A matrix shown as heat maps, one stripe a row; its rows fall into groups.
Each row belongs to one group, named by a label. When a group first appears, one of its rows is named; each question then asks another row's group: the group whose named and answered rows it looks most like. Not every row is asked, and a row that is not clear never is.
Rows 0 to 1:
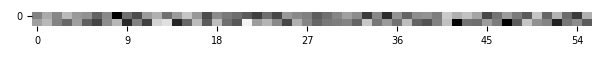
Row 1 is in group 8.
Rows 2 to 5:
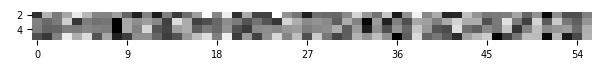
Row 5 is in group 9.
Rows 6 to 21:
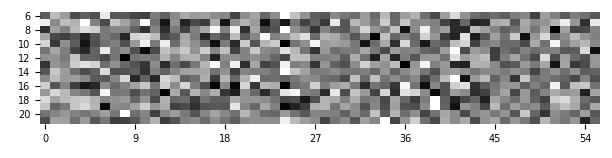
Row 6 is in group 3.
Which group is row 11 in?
3
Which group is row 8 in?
9
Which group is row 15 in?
8
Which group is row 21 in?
3
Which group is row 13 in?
9
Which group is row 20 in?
8
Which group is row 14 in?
3
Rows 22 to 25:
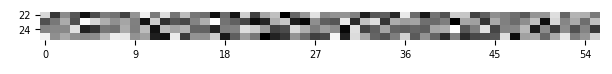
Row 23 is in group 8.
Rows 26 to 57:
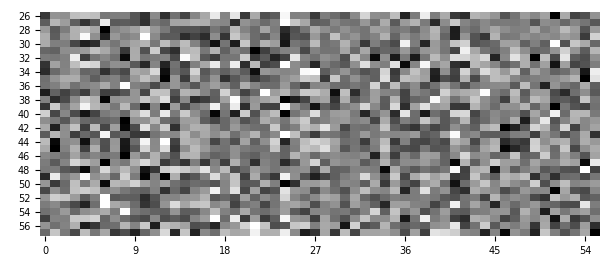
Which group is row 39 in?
9
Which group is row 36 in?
8
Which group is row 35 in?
3
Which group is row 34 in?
3
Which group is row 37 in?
3
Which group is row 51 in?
9
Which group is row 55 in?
9
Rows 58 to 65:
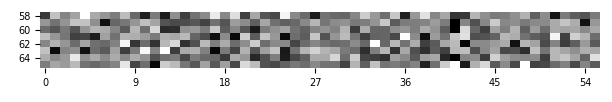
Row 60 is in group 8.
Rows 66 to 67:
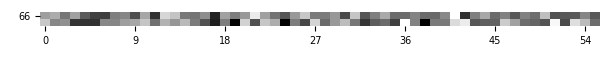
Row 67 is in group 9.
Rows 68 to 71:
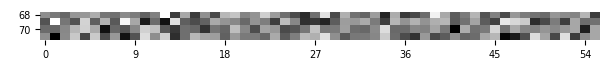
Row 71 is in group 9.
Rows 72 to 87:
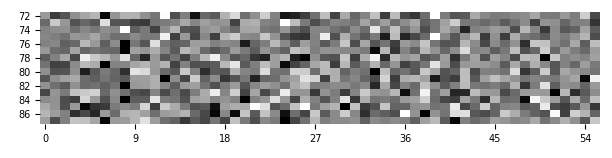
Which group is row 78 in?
8
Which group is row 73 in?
3
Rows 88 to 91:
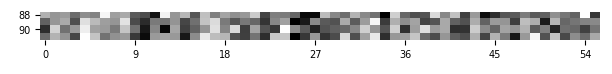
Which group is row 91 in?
8
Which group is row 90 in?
9
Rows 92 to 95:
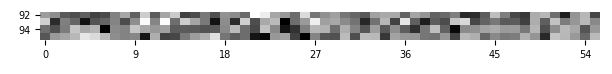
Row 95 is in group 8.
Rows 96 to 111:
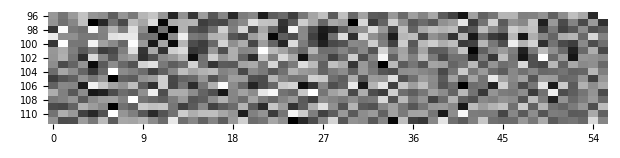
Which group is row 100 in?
9
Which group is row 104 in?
3
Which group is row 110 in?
3
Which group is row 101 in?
8
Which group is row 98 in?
9
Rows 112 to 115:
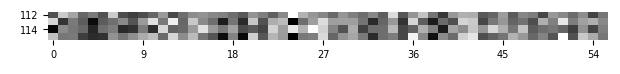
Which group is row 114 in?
3
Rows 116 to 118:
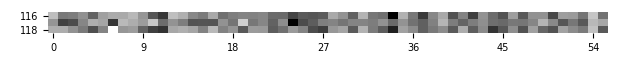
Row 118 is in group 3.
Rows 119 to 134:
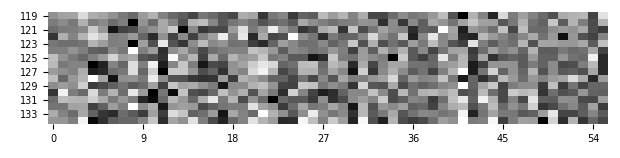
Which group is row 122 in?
9
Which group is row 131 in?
8
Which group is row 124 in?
8
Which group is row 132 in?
8
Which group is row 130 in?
9
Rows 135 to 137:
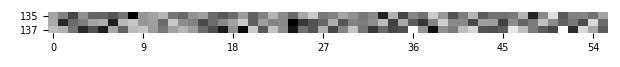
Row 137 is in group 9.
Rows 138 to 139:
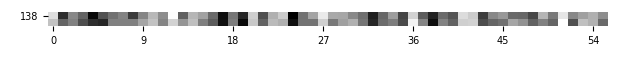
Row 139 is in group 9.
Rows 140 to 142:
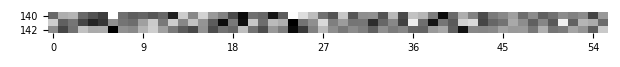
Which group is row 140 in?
3
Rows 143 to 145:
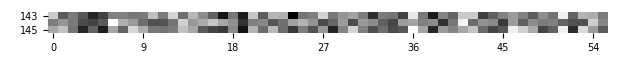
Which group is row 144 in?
3
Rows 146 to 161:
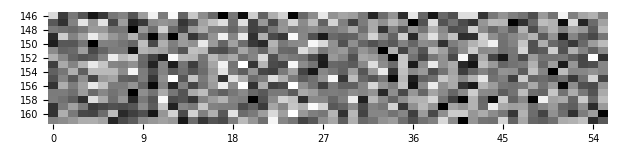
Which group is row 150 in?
3
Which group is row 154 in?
8
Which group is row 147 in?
9
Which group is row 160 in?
3
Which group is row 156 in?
9
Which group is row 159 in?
3
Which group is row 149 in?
9
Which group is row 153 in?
9
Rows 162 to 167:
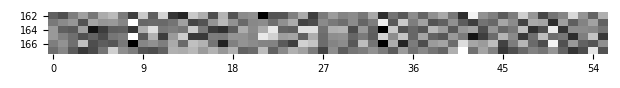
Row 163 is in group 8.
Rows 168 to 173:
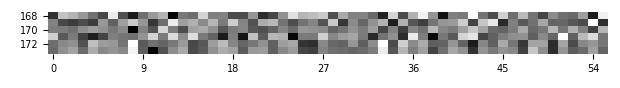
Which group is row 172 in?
8
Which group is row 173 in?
8
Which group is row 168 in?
3
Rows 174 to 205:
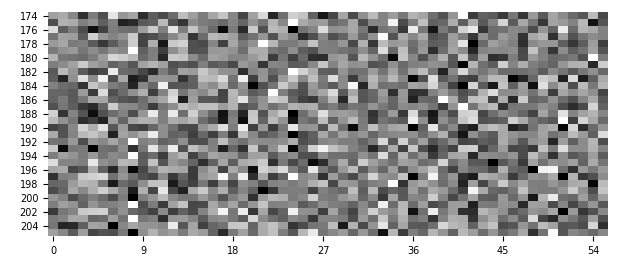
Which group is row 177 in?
8
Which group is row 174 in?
3
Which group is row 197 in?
9
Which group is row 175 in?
3
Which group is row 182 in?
3
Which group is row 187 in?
3
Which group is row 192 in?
8
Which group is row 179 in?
8
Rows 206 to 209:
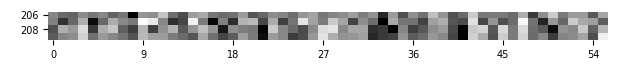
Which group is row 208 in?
3
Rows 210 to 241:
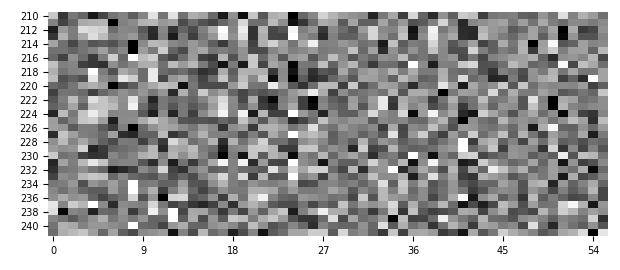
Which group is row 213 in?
9
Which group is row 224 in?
9
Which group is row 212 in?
9
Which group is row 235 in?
8
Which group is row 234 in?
8
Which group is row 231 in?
9
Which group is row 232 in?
3
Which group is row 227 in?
3
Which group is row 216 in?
8
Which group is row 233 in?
9
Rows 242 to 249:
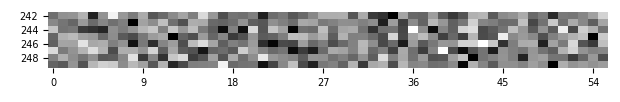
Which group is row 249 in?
8
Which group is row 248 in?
8
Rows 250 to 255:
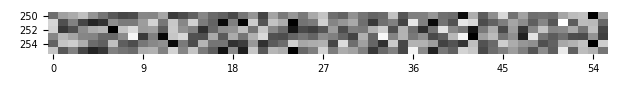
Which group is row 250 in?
3
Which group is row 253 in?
8
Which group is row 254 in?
3
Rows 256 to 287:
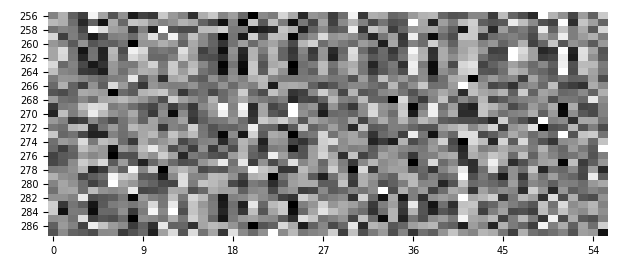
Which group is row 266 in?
3
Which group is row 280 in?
3
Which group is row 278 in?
8
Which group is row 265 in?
8
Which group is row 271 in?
8
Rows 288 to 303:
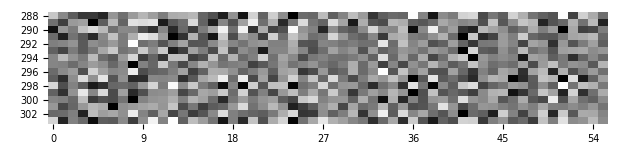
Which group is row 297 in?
9
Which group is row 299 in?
9
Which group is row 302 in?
8
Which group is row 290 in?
9
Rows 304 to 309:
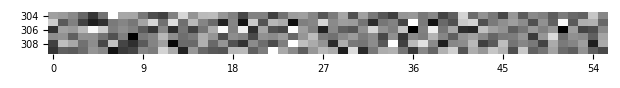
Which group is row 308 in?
3
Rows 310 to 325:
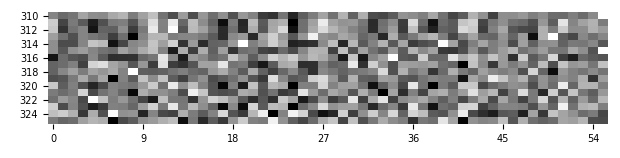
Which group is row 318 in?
8
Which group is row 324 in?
3
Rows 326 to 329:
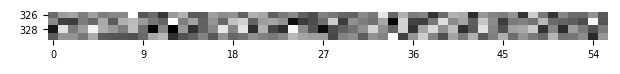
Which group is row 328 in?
9
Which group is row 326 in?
8
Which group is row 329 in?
3
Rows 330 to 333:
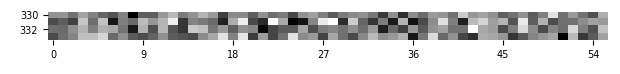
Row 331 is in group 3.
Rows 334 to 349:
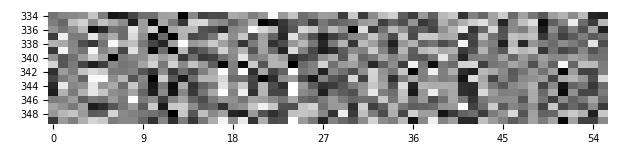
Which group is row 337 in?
9
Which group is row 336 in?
8
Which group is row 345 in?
9
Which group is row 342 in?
9
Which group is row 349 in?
9
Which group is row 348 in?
3
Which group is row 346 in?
8
